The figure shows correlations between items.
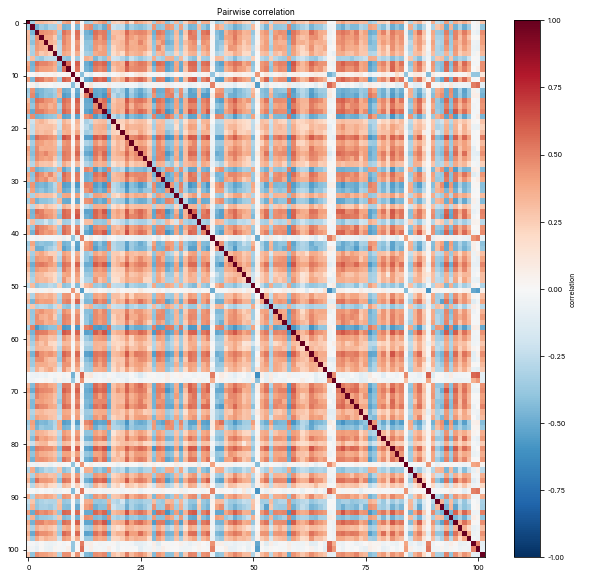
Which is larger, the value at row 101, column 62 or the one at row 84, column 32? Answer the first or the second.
the first
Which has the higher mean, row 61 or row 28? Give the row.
61
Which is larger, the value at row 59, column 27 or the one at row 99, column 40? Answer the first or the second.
the first
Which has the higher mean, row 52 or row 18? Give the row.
52
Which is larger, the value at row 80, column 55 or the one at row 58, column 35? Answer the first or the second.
the first
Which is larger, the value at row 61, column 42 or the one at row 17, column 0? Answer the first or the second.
the second
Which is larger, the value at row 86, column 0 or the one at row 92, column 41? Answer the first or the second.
the first
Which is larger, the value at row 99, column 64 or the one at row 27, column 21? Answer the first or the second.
the second
